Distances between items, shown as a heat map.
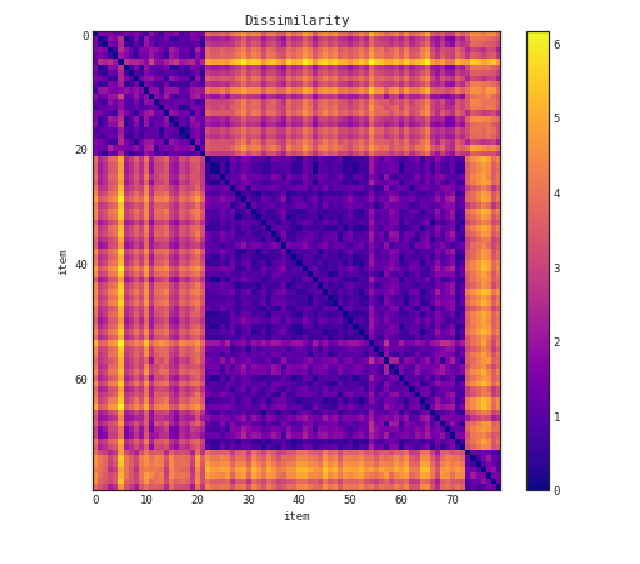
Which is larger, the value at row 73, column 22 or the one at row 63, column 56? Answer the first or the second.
the first
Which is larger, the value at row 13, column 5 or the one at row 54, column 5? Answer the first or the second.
the second
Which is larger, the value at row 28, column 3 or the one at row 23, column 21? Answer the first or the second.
the first
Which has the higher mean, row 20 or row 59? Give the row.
20
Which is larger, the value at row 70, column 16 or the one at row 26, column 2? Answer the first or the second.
the second
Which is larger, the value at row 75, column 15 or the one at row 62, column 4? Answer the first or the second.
the first
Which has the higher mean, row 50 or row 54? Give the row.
54
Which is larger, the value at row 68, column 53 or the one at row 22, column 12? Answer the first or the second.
the second
